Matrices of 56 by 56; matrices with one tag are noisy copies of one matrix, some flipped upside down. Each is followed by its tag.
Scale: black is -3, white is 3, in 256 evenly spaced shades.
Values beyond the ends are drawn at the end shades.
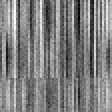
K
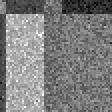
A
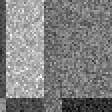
A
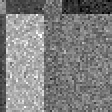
A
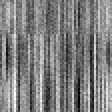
K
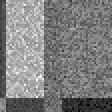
A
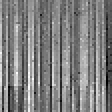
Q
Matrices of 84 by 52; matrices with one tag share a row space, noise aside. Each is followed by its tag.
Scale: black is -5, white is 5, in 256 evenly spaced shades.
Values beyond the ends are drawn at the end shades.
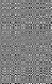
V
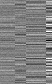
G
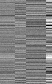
G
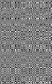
V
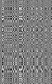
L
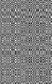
V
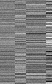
G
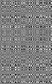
V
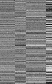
G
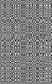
V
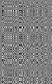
L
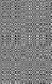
V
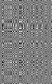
L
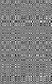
V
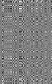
L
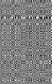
V
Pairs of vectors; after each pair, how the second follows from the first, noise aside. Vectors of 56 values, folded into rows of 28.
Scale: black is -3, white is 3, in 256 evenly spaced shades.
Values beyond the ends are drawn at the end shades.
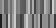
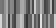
negated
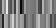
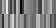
copied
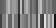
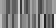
negated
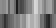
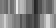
negated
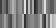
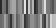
copied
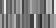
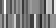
copied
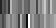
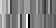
negated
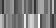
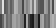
negated
